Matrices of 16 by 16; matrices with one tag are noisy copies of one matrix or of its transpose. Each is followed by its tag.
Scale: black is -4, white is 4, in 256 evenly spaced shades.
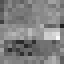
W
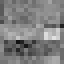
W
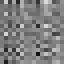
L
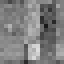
W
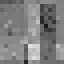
W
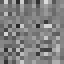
L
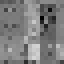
W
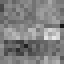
W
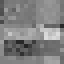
W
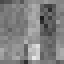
W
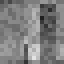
W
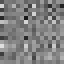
L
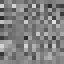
L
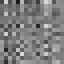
L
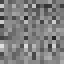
L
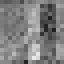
W
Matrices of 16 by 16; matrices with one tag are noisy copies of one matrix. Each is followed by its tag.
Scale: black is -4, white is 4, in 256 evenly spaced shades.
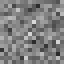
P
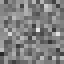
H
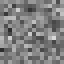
P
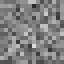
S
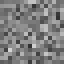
S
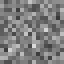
S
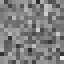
H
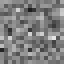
P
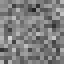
P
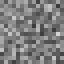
H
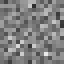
S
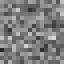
P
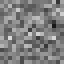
P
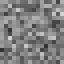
P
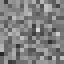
H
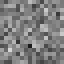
S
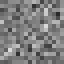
S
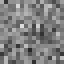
H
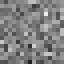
S
